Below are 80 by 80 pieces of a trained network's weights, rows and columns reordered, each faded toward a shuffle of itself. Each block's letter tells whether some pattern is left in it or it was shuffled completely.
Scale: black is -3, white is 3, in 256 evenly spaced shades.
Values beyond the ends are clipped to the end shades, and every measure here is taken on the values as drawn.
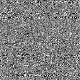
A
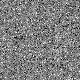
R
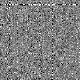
A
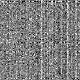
A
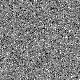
R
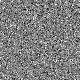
R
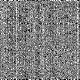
A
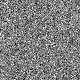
R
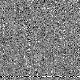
A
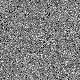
R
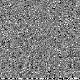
A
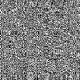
A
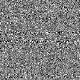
A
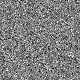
R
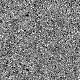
R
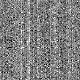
A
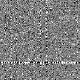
A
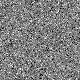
R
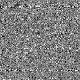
A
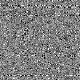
A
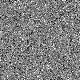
R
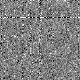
A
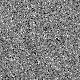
R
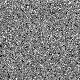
R
